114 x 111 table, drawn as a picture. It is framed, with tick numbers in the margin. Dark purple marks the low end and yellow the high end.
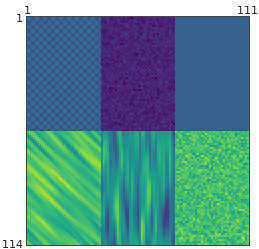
The table splits into 2 rows of 3 panels. Panel 1,1: low, checkered. Panel 1,2: very low, fine-grained, faint in contrast. Panel 1,3: low, flat. Panel 2,1: high, slanting down to the right. Panel 2,2: middling, streaked downward, strong in contrast. Panel 2,3: high, fine-grained.
